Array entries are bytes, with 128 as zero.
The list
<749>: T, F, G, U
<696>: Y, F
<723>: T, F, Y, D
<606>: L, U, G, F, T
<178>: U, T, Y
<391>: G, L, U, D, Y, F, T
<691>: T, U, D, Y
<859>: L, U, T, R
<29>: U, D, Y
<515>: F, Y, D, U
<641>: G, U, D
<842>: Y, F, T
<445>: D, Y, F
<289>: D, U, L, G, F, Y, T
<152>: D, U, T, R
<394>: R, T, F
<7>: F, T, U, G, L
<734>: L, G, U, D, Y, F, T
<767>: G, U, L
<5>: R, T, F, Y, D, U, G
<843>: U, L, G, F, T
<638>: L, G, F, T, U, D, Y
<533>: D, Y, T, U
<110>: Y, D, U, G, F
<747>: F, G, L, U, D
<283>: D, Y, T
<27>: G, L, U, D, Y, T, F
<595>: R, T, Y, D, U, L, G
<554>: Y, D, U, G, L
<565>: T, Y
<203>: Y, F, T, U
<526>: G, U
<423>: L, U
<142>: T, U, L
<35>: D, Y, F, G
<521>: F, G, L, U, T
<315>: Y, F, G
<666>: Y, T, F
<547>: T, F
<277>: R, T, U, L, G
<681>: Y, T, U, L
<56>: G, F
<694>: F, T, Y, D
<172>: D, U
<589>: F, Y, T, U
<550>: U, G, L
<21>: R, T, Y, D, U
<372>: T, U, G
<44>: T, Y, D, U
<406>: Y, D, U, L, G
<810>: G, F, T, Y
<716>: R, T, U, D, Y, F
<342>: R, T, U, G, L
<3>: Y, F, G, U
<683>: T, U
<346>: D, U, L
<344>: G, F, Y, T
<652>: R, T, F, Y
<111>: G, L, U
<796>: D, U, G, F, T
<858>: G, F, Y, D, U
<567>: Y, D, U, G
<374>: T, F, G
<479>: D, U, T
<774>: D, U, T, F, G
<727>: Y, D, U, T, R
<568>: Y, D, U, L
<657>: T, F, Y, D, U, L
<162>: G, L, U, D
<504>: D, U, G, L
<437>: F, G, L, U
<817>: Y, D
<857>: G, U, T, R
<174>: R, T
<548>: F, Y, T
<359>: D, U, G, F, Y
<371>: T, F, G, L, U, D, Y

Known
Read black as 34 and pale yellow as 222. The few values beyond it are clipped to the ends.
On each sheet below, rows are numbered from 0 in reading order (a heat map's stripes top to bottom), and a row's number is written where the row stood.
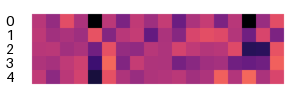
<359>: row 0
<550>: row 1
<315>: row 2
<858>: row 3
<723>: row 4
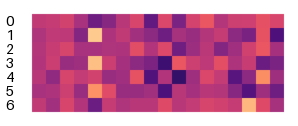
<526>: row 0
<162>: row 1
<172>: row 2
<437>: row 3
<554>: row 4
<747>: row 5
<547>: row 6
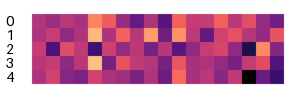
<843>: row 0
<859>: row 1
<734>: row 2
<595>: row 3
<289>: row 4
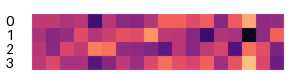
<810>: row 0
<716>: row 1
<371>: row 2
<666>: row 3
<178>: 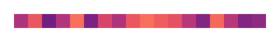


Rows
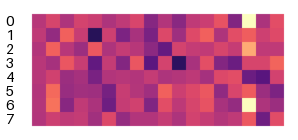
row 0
<817>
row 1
<749>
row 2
<423>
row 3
<110>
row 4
<696>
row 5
<565>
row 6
<283>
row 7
<56>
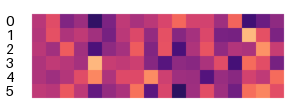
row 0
<548>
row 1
<44>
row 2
<641>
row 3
<406>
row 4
<727>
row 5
<567>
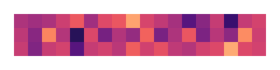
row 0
<152>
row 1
<796>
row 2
<394>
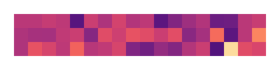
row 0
<515>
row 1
<857>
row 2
<568>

